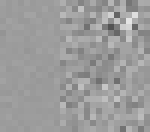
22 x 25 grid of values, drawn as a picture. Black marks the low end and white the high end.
An odd patch, rougher than its surroundings, sits in the top right. No row or column stands out. The left part is calmer, up to a seam about 40% of the way across. The texture is fine-grained noise. Neither half mirrors the other. The distribution is heavy-tailed on both sides.
